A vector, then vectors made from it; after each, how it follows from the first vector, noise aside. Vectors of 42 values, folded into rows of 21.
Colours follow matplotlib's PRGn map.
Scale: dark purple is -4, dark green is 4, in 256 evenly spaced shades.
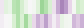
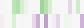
partly zeroed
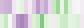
reversed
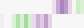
partly zeroed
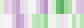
negated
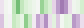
copied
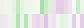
shrunk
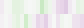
shrunk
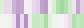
negated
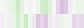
shrunk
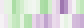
copied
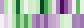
scaled up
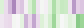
wrapped around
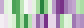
scaled up
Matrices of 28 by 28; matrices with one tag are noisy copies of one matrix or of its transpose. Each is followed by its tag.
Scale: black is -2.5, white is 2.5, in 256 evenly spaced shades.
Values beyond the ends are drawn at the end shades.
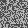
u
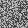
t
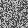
t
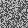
t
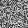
u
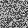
t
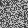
u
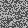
t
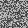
t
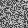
u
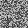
t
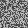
u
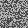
t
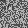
u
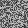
u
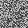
t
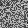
u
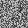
t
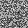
t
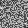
u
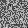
u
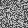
u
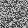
t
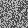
t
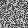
u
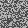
t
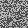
t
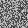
t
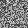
u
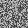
t
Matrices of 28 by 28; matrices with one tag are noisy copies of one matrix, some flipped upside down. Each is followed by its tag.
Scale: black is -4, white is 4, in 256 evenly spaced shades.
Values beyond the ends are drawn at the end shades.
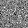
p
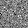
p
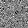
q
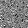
q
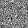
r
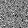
q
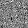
r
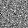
p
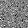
q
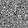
p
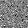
q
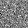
p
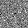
p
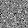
p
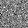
p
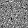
r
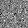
p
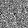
p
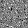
r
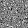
r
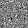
r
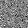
q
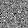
p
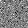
q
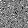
q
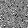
q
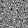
r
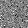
q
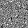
r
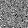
q
